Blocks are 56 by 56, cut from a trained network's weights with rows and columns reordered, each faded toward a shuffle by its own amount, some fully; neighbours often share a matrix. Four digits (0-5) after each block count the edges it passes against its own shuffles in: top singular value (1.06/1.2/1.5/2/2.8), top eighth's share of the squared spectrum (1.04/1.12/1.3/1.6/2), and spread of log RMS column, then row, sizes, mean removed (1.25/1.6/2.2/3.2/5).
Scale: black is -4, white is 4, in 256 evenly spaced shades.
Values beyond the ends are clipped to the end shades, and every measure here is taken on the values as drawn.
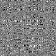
3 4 2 3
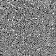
2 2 0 1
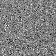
0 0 0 0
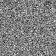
1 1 0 0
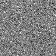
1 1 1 0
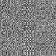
4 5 3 1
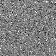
0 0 0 0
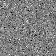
0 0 0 0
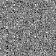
2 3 2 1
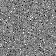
0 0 0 0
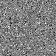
0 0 0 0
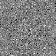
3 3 1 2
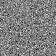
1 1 0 0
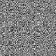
4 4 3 2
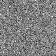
0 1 0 0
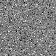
0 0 0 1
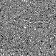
2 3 1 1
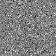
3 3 2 2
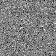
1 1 0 0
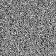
2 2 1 0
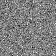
1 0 0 0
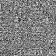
2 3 1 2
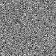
3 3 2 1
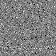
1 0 0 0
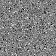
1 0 0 0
